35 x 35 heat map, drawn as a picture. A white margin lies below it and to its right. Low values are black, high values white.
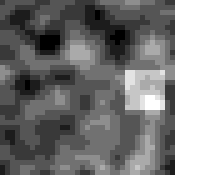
Ninth with the highest average: middle right. Ninth with the lowest average: top left. Odd patch: higher, in the middle right. Grain: blotchy.
